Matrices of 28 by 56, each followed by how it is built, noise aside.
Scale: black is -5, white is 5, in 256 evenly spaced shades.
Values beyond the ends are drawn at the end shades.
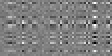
low rank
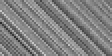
Toeplitz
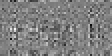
low rank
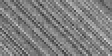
Toeplitz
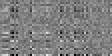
low rank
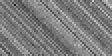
Toeplitz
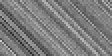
Toeplitz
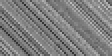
Toeplitz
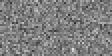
noise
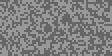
noise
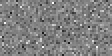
noise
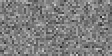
noise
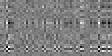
low rank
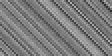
Toeplitz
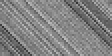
Toeplitz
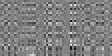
low rank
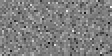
noise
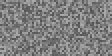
noise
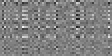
low rank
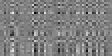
low rank
